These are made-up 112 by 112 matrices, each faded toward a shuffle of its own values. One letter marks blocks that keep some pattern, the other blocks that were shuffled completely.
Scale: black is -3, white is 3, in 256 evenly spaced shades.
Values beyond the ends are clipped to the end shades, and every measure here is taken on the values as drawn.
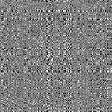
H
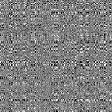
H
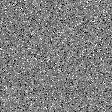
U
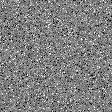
U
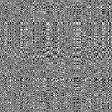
H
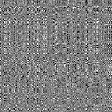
H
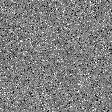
U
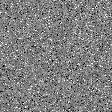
U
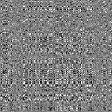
H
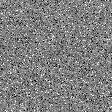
U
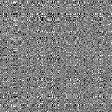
H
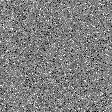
U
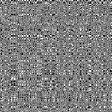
H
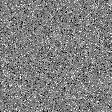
U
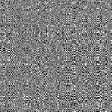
H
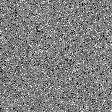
U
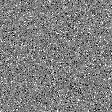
U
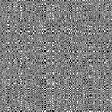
H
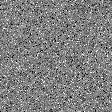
U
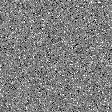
U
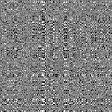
H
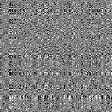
H
